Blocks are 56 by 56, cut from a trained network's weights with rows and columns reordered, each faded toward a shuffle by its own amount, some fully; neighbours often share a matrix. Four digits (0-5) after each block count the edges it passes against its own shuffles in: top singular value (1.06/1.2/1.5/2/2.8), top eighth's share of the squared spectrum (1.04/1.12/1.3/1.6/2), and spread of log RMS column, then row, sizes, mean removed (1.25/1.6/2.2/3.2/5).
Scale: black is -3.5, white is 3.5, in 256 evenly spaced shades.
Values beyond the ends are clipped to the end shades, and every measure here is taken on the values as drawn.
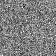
0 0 0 0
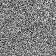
1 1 0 0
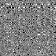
4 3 1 2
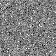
0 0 0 0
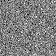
0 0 0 0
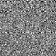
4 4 0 2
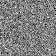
0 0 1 0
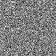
3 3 0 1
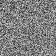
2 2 0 0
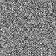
3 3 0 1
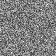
0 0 0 0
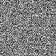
3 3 0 0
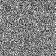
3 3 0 1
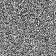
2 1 0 0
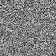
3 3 0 0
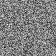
0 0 0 0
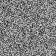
1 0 0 0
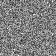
0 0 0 0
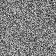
0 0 0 0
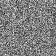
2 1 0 0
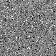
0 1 0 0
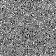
1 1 0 0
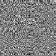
4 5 2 2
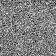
1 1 0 0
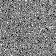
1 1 0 0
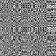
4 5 3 3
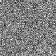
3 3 0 0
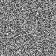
2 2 0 1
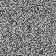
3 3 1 0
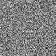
2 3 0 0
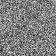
1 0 0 0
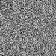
3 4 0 1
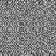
4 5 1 2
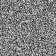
1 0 0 0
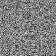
3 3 0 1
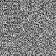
3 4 1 1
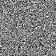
1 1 0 0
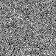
1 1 0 0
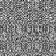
4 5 1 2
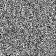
2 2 0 0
